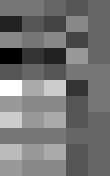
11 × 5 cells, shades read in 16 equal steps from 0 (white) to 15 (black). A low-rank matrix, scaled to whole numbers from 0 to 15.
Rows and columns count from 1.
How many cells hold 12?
2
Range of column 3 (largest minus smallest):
10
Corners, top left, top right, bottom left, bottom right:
8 9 6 9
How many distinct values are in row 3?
4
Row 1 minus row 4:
-7 -4 -4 4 0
